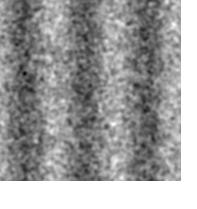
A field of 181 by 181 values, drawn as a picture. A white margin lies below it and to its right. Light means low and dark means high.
Odd rows or columns: none. Stripes: upright, repeating 3 times. Average level on the scale: 50%. Slope: none. Lone odd cells: none.
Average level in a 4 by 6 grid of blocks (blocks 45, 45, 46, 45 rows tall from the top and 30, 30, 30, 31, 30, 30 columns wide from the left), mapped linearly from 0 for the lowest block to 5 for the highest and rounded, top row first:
5 0 4 1 4 1 | 4 2 4 1 4 1 | 4 1 4 1 4 1 | 4 1 4 1 4 1
